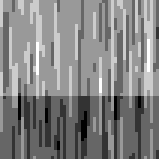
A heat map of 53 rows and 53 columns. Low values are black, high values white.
Ninth with the lowest average: bottom middle. Grain: streaks running down. Seam: horizontal, 60% of the way down, the top part higher. Average level on the scale: 50%.
